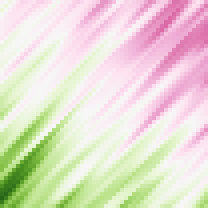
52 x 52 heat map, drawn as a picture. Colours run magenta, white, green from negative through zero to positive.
The halves do not mirror each other. The top right is the ninth with the lowest average. On average the colour sits 50% of the way up the scale. The field climbs toward the bottom left.
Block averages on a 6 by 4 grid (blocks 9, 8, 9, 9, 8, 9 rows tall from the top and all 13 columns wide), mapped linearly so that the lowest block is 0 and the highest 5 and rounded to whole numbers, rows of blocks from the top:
2110 / 2210 / 3211 / 3322 / 5332 / 5443
